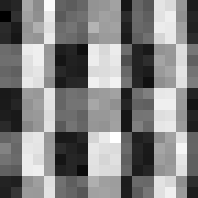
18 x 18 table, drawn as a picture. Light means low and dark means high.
Average level on the scale: 50%. Stripes: upright, repeating 3 times. Slope: none.
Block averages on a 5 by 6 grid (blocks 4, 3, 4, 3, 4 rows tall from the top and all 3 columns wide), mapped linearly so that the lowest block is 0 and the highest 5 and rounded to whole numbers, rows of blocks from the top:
5 1 3 3 2 2 | 2 2 4 0 5 1 | 4 1 3 2 2 2 | 3 2 4 1 4 1 | 3 1 3 2 3 2
